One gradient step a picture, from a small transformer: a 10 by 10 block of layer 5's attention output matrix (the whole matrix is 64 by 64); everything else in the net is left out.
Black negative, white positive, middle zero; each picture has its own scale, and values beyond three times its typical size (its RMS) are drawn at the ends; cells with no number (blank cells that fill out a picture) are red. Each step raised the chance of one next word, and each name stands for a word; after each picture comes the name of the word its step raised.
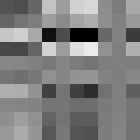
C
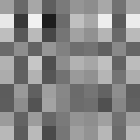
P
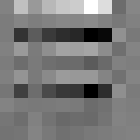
C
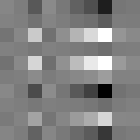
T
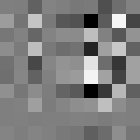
T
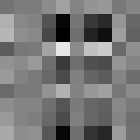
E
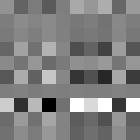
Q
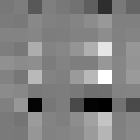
Q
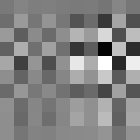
T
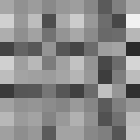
P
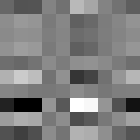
Q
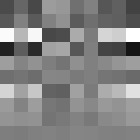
C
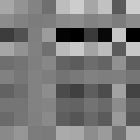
C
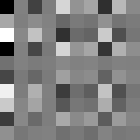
E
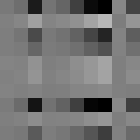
Q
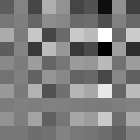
C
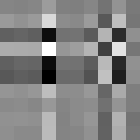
T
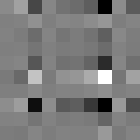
Q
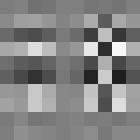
T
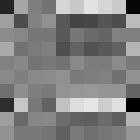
Q
